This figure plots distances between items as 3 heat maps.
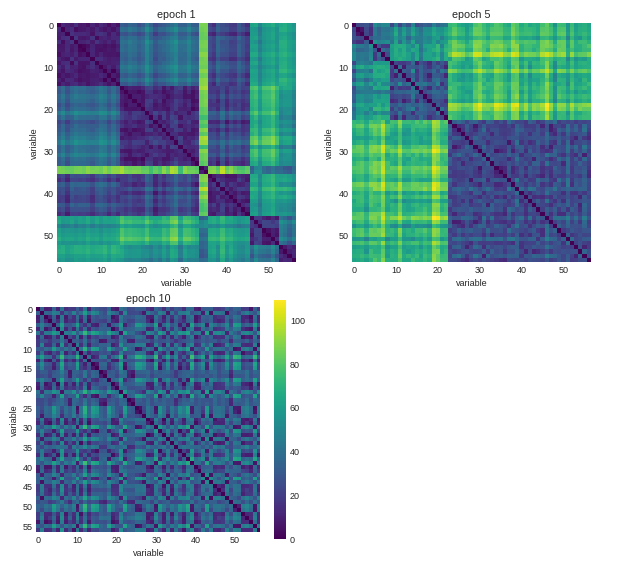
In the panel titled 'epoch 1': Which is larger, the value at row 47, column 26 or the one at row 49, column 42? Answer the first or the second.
the first
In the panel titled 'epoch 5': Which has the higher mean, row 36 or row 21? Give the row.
21
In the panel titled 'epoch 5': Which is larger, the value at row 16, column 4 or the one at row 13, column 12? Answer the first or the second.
the first
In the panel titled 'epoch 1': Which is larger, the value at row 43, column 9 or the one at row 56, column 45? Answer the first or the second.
the second
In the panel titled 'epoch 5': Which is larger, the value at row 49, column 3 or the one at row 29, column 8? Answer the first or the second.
the second
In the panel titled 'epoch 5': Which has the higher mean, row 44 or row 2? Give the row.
2
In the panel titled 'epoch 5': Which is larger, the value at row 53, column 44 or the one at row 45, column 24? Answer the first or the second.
the first
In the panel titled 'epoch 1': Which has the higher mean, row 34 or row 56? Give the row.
34
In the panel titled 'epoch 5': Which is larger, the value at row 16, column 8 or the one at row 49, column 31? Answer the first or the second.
the first
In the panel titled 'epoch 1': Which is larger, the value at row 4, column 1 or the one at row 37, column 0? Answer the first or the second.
the second
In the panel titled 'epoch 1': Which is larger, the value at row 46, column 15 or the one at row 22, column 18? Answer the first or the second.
the first
